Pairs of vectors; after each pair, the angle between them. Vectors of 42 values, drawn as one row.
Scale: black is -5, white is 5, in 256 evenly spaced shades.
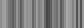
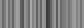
partly aligned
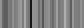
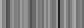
partly aligned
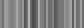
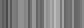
partly opposed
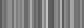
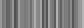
partly opposed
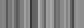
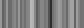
partly opposed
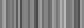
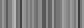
partly aligned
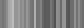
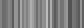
orthogonal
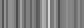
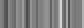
orthogonal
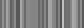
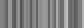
partly opposed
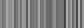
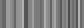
partly aligned
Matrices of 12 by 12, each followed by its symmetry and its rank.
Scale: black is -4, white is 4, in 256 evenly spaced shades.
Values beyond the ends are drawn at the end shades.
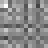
symmetric, rank two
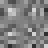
symmetric, rank two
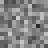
neither, full rank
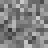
neither, full rank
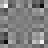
symmetric, rank one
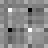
symmetric, rank two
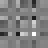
symmetric, rank one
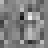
neither, rank two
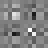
symmetric, rank two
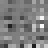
neither, rank two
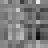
neither, rank two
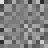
symmetric, rank two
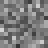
neither, full rank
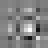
symmetric, rank one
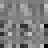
neither, rank two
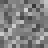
neither, full rank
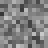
neither, full rank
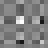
symmetric, rank one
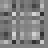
symmetric, rank one
